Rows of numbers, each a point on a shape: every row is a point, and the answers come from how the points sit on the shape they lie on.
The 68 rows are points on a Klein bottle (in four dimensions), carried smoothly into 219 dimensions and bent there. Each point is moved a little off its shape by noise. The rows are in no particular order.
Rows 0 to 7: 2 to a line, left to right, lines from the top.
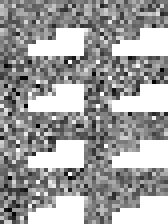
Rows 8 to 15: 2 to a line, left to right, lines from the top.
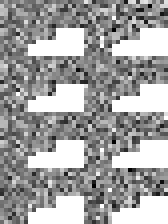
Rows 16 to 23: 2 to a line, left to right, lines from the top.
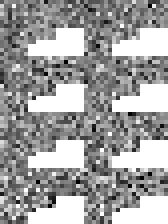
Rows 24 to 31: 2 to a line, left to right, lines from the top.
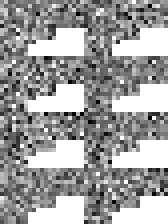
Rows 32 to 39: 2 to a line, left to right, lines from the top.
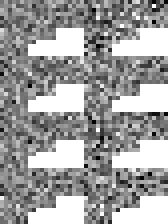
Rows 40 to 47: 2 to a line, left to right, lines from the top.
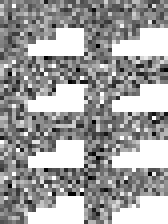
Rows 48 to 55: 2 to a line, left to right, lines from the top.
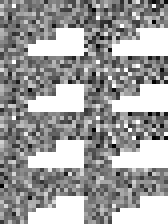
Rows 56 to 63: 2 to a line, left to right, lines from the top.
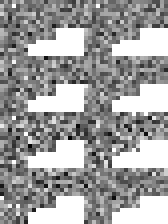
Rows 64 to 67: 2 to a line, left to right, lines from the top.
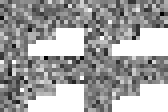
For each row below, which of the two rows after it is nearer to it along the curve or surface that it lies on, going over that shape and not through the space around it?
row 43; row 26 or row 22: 22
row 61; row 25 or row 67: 25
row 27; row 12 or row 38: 38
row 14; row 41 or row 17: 41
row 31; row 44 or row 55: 44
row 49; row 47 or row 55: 47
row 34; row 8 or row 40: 8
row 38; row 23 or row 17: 23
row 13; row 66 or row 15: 15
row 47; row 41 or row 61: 41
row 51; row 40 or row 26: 26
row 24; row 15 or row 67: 15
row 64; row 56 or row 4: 4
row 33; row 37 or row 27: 37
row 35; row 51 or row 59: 59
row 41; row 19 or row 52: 19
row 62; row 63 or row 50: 63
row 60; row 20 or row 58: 20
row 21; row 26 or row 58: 58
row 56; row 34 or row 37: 37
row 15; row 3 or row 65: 65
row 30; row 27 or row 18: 18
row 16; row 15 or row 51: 15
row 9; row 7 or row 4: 4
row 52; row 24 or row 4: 24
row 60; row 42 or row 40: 42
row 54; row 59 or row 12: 59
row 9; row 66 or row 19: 19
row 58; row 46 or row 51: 46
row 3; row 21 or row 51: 51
